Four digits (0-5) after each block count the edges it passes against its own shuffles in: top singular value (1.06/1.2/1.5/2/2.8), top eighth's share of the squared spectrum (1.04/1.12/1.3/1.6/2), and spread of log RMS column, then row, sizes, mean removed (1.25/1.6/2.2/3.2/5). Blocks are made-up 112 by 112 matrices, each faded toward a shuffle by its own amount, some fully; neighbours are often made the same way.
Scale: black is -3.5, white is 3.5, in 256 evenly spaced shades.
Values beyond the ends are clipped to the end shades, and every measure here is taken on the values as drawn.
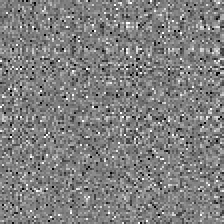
4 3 2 2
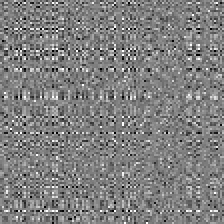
5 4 4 4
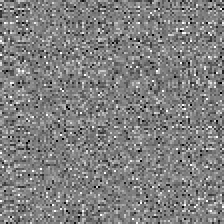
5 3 2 2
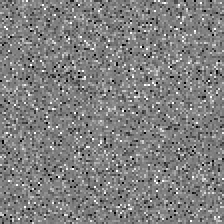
0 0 0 0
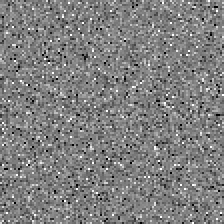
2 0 0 0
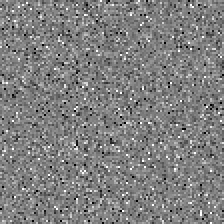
3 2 1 0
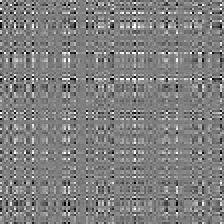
5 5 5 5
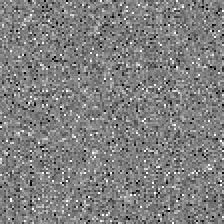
4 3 1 1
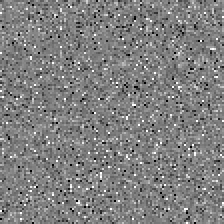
1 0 0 0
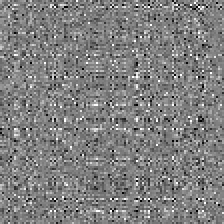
5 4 3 3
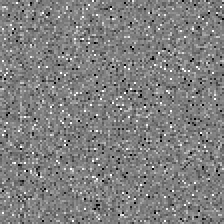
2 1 0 0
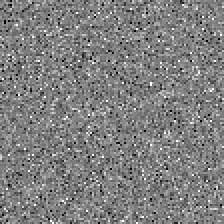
2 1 0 0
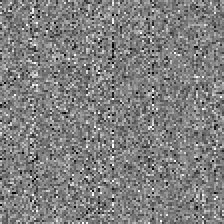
1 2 3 0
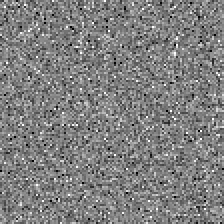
0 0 0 0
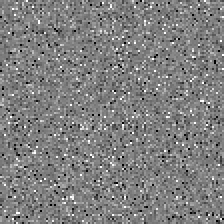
3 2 1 1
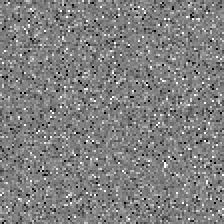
0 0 0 0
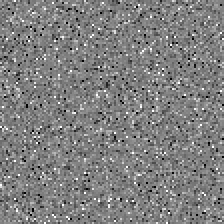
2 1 0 0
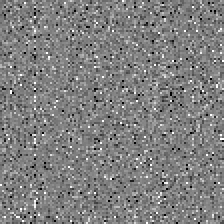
4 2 2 1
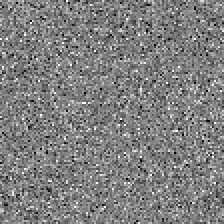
2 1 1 0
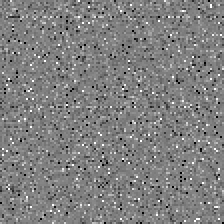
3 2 0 0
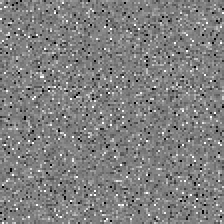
2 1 0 0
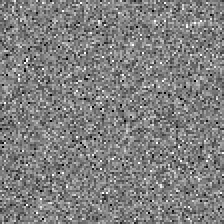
0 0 0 0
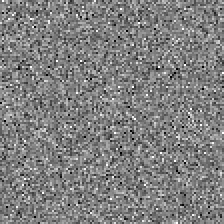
0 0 0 0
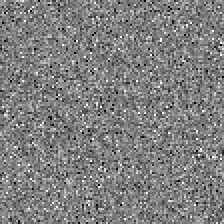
0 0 0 0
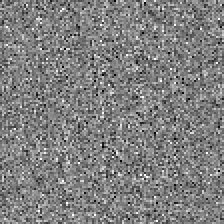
1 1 2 0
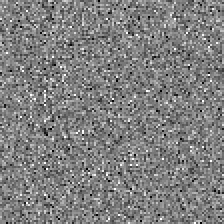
0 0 1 0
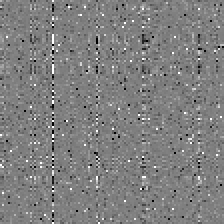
5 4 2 2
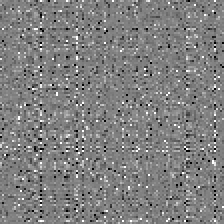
5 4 3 2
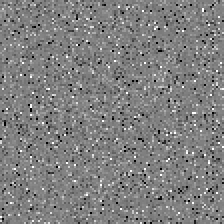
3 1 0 0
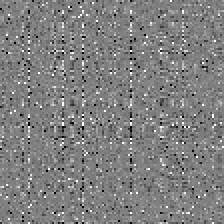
5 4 3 2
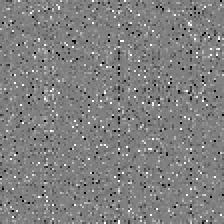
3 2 1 0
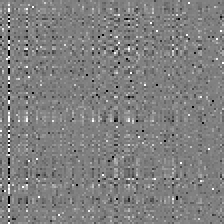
5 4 3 2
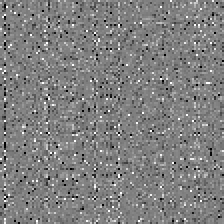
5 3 2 1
